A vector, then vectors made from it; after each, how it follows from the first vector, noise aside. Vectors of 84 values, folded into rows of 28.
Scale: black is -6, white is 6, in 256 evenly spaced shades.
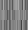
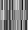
scaled up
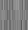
shrunk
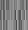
wrapped around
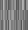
sign-scrambled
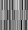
scaled up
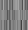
copied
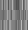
negated
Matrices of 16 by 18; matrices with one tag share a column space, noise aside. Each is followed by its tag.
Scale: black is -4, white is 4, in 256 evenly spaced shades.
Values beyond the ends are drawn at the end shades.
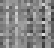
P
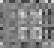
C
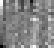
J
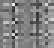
P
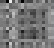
C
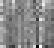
J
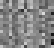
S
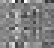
C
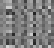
S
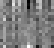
J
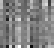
J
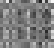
C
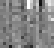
J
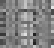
S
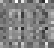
C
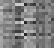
P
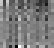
J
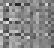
P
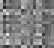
S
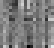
J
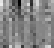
J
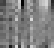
J
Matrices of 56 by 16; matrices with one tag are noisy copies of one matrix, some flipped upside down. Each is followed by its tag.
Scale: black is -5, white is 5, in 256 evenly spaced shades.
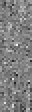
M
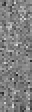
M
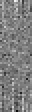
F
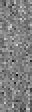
M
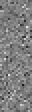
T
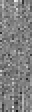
F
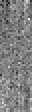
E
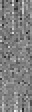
F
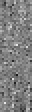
M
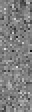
M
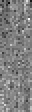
E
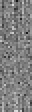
F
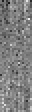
E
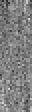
E
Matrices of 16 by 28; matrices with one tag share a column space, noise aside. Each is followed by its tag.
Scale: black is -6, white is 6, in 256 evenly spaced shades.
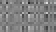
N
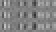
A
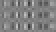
A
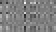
N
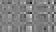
N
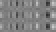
A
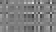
N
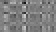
N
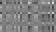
N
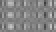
A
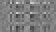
N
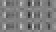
A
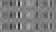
A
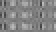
A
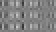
A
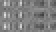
A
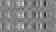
A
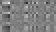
N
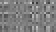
N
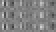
A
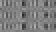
A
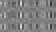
A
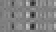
A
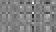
N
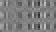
A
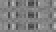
A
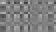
N
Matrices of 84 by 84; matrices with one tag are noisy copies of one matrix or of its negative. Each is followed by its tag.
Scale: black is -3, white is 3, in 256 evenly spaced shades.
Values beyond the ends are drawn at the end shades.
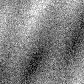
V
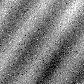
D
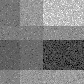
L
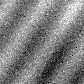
D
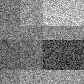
L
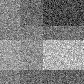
L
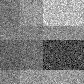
L
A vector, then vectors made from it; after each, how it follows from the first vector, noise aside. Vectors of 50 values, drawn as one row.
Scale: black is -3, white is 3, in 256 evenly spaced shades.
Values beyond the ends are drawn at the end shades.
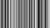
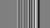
partly zeroed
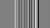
partly zeroed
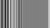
partly zeroed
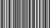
sign-scrambled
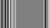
partly zeroed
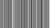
partly zeroed
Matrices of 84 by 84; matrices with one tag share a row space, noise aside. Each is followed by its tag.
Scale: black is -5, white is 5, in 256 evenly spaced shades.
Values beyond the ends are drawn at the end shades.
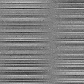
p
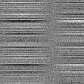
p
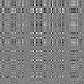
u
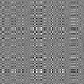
u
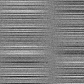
p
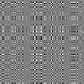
u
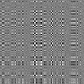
u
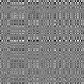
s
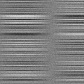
p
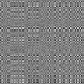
s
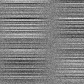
p
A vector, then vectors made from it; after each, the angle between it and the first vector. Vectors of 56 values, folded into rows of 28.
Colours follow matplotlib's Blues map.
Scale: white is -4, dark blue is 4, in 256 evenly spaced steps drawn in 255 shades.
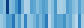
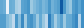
nearly opposite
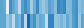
nearly opposite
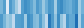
nearly opposite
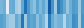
nearly opposite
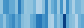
partly aligned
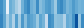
nearly opposite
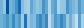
nearly parallel
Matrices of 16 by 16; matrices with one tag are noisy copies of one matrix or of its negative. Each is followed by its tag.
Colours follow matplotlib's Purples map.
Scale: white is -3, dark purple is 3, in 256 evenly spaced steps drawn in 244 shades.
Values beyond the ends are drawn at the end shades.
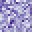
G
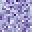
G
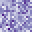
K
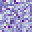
G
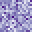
K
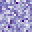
G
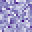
G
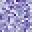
G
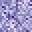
K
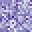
K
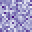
K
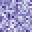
K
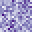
K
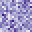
K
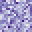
G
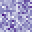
K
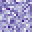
G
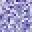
G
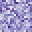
G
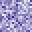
K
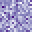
K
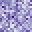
K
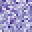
G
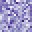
G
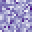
G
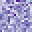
G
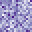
K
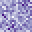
K
